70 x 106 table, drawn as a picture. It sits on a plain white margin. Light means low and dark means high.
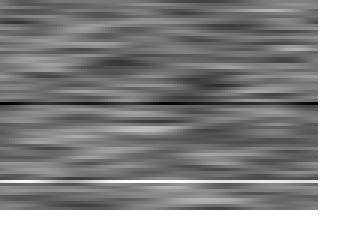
Odd lines: rows 35 and 61. Ninth with the lowest average: bottom middle. Grain: streaks across.
